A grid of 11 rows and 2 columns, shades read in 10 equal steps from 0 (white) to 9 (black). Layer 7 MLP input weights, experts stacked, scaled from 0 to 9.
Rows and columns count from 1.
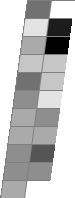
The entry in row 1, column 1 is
5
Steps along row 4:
same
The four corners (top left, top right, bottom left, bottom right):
5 0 3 0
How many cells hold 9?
1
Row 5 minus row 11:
2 2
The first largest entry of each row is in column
1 2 2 1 1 1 2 1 2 1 1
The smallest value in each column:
1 0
